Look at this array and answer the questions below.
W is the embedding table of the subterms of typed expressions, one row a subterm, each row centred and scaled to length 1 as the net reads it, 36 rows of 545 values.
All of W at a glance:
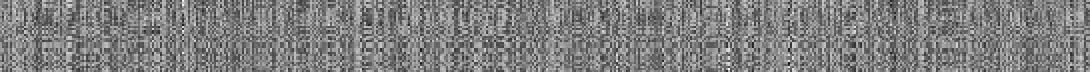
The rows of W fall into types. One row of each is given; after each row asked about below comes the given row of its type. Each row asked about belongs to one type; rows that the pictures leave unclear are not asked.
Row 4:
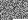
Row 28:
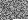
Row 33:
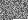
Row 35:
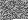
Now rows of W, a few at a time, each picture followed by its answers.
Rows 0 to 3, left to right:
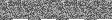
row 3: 35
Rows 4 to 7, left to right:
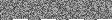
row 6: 28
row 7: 28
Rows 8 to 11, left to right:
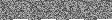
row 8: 28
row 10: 28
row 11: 4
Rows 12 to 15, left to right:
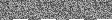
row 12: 33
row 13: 4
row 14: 28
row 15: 4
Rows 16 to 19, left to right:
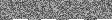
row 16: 4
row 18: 35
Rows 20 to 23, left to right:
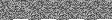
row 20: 28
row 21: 35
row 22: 35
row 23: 35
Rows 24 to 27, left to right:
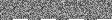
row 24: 4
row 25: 4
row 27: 33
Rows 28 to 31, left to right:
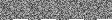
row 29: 28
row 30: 33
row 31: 4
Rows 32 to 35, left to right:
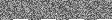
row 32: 28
